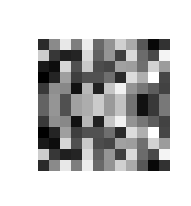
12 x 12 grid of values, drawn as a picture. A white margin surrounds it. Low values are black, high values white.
No seam splits the table. The top and bottom halves mirror each other. Overall the values sit about 50% of the way up the scale. The middle right is the smoothest part.
